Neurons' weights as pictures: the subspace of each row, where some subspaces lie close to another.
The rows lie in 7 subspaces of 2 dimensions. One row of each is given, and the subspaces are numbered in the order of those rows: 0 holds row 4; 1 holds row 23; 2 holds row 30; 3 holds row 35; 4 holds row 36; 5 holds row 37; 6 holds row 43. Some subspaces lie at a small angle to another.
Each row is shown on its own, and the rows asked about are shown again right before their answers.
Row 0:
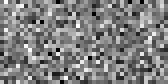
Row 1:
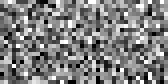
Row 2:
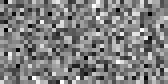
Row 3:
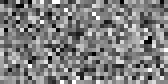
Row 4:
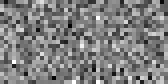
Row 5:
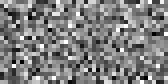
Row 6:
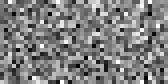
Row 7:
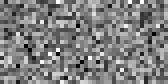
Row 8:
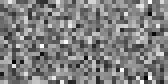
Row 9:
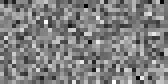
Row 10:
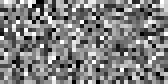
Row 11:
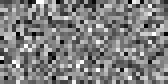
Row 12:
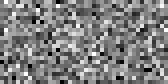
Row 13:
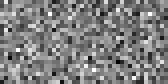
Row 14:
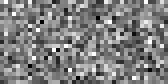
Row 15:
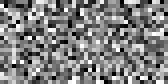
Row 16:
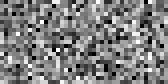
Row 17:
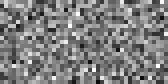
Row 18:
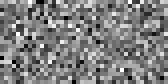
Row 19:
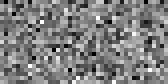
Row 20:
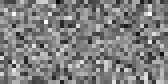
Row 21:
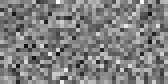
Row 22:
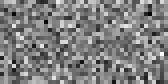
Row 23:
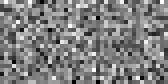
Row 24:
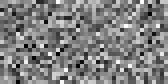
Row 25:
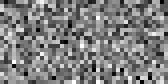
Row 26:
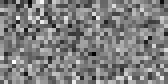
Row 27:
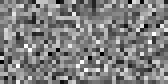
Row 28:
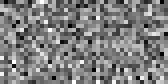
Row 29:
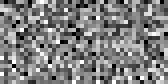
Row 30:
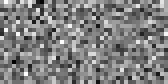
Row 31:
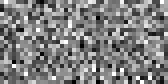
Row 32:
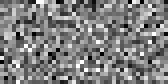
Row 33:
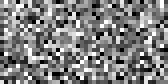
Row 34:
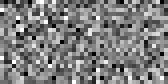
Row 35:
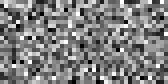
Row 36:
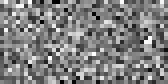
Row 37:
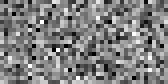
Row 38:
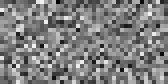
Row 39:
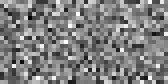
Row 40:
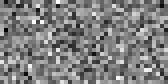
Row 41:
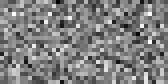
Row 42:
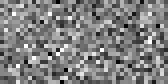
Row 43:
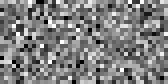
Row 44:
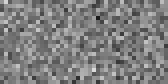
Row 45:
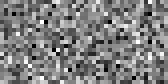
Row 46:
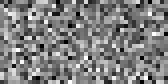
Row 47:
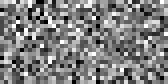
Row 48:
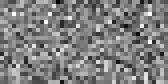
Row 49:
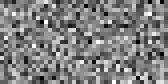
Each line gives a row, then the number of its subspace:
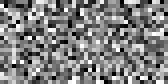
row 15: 3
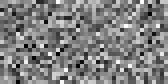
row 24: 4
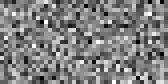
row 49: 5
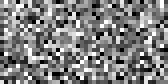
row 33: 6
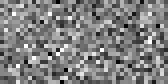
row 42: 4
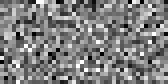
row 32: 2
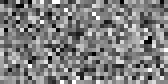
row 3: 4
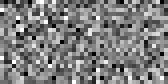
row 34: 4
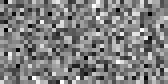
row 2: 0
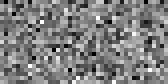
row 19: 5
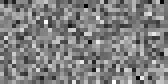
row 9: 5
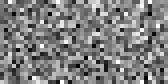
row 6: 0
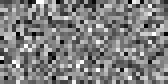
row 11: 2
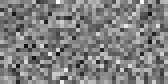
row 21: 4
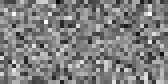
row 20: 1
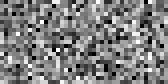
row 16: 5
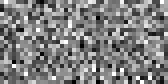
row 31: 0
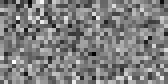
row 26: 6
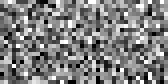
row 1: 0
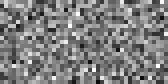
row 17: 3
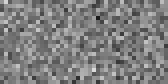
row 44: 0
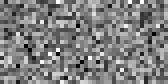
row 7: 6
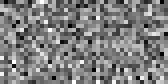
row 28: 1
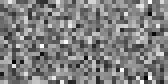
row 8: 0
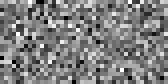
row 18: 6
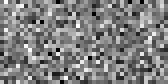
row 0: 6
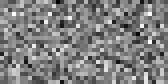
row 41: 1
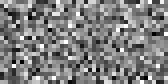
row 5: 3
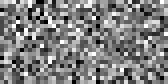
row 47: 6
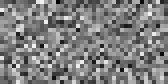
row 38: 4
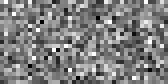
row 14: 5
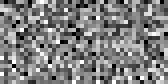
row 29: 1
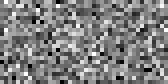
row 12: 2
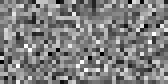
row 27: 2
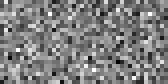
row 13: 3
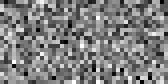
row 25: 0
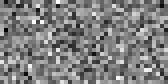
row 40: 2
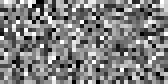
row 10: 2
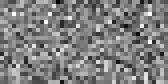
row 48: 1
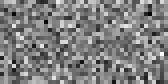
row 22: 1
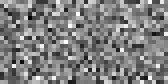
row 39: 3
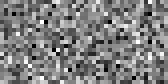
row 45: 5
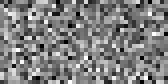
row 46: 3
